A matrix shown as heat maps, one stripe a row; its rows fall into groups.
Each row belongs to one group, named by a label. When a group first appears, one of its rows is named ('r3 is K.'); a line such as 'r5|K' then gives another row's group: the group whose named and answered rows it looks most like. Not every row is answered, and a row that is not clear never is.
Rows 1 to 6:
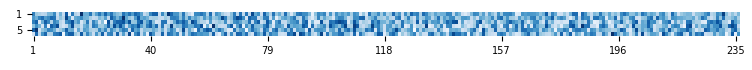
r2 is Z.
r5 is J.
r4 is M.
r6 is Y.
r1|J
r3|M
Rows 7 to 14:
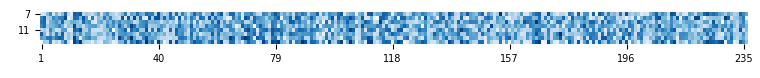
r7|Y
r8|M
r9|Z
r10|J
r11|Y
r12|Z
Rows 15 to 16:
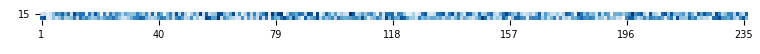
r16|J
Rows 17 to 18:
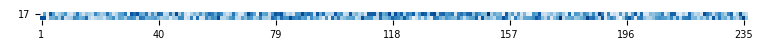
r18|Z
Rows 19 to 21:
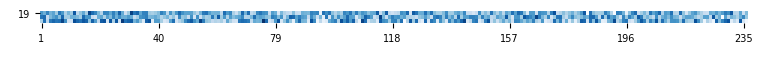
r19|J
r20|Z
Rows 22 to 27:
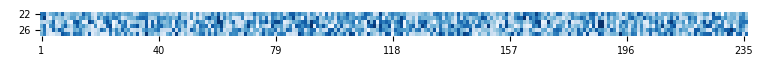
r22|Z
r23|J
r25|Y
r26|M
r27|Y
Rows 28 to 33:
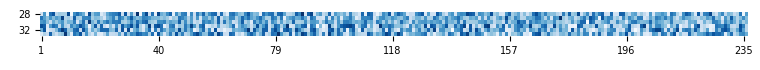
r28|Y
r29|Z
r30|J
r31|M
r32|M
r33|Y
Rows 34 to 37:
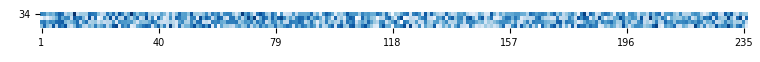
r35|Y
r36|Z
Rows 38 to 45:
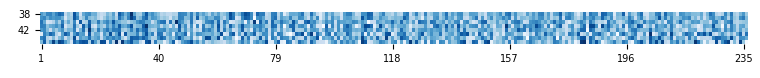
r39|Z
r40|J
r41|Z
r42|J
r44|J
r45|M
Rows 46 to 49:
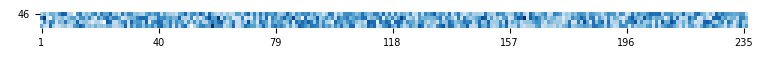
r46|M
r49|Y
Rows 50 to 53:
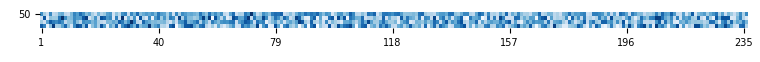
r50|Y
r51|M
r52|Z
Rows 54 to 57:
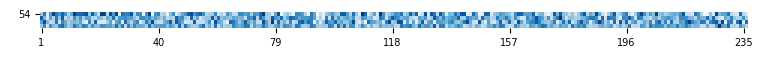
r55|Z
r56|Y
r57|M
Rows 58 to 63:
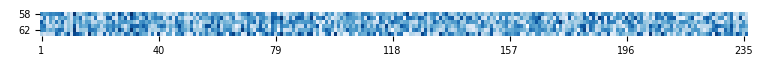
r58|Z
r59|Y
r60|Z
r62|J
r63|Y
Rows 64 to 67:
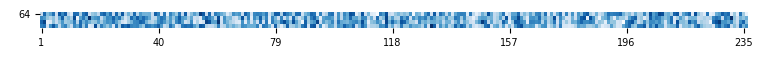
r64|M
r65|J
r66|J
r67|M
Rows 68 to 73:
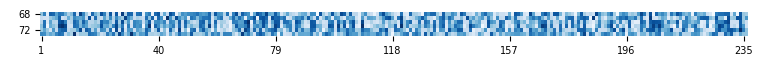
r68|M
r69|Y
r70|M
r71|M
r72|M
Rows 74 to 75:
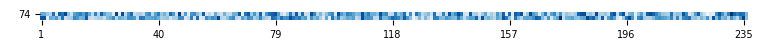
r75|Z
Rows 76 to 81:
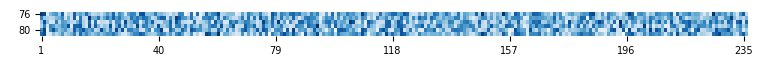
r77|J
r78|Y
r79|Y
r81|J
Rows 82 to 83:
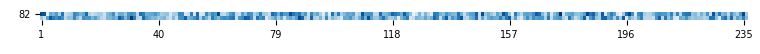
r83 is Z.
